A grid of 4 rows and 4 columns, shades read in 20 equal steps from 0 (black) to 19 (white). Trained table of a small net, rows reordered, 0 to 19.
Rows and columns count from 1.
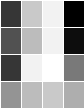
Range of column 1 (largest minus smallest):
7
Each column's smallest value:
4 14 15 0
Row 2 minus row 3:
2 -4 -1 -8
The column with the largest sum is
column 3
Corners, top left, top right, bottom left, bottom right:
4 0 11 13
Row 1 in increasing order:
0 4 15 18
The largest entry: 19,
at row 3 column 3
